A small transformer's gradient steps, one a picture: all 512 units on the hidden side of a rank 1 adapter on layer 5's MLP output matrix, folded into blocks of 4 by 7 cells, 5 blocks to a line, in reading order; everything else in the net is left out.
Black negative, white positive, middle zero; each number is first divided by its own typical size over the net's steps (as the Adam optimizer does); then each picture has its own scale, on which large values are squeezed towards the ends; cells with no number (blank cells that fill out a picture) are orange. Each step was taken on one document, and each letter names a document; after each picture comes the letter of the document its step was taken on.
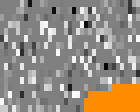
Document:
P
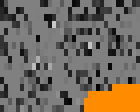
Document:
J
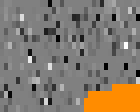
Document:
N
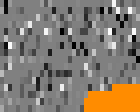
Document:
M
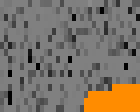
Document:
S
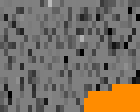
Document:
N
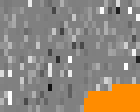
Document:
S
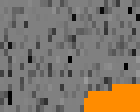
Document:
S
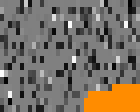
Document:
P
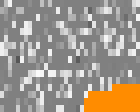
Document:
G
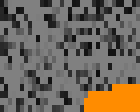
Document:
J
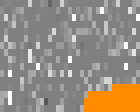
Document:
S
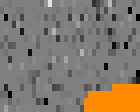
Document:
N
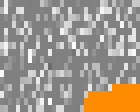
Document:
M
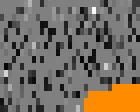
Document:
P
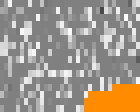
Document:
G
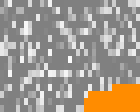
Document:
G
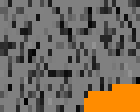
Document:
G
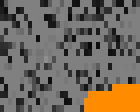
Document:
J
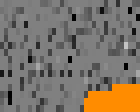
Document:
S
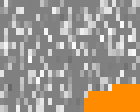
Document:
M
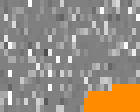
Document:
S
